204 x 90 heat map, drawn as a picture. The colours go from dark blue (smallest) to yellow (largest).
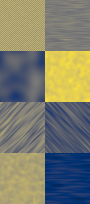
The table splits into 4 rows of 2 panels. Panel 1,1: high, checkered. Panel 1,2: middling, streaked across, faint in contrast. Panel 2,1: low, smooth. Panel 2,2: very high, blotchy, faint in contrast. Panel 3,1: middling, slanting up to the right. Panel 3,2: low, slanting down to the right. Panel 4,1: high, blotchy, faint in contrast. Panel 4,2: very low, streaked across, faint in contrast.
